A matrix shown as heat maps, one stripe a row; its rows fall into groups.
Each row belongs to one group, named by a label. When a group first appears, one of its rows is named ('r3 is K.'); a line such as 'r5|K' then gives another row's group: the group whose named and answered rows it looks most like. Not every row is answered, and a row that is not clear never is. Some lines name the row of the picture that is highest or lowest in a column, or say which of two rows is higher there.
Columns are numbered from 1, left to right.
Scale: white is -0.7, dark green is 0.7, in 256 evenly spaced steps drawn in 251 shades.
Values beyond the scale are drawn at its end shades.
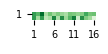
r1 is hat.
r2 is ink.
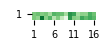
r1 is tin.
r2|hat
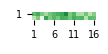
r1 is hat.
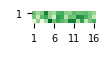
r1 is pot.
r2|pot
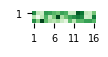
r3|hat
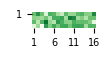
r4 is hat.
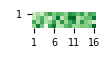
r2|tin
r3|ink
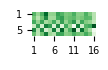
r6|pot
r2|pot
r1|pot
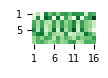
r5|ink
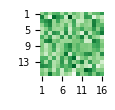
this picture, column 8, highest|2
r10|pot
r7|ink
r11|tin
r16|hat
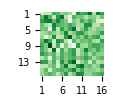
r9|hat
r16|tin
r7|pot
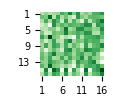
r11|pot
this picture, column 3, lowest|4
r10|pot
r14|hat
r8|pot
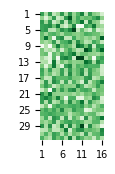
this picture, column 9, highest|5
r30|tin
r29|ink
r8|pot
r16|ink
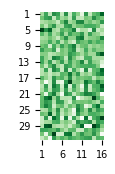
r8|hat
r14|pot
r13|ink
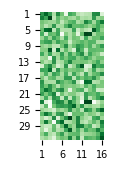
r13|pot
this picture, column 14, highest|5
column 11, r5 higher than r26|No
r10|hat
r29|tin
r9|tin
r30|pot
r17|pot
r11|ink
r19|hat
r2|hat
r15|hat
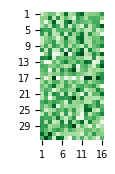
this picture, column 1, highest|31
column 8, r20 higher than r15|No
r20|tin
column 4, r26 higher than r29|Yes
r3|pot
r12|hat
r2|hat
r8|tin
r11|tin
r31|hat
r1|tin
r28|ink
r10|ink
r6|ink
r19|pot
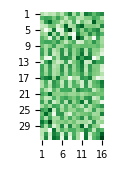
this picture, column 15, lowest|17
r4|tin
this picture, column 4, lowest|26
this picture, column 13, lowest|32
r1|pot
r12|tin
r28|hat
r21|hat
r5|pot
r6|hat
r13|tin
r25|hat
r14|ink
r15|ink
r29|ink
